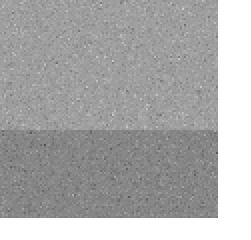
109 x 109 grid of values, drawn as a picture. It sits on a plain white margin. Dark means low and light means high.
Average level on the scale: 60%. Seam: horizontal, 60% of the way down, the top part higher. Histogram: bell-shaped. Stripes: none.
